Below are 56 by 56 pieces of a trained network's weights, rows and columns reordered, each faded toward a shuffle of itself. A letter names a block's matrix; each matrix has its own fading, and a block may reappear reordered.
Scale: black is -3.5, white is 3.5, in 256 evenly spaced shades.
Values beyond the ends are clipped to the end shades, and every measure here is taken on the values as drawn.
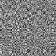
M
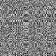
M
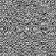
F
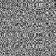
M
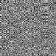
M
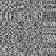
M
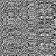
F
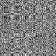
M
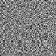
M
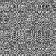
M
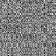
F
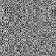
F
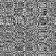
F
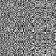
F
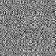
M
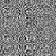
F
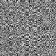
M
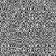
F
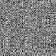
M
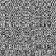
M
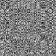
M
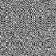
M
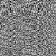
F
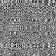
F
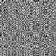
F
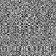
M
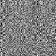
F
